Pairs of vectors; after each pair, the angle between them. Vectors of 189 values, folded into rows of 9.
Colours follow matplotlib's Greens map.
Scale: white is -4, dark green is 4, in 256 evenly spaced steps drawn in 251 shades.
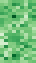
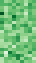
partly aligned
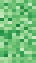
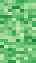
orthogonal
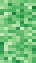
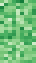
orthogonal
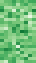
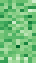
partly opposed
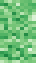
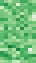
nearly parallel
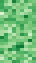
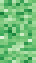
nearly opposite
